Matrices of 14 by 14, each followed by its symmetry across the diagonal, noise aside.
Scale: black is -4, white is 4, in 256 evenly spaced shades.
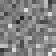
symmetric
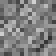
symmetric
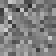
antisymmetric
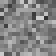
neither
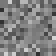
antisymmetric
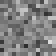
neither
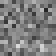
neither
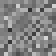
symmetric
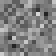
symmetric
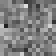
antisymmetric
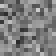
neither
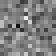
antisymmetric
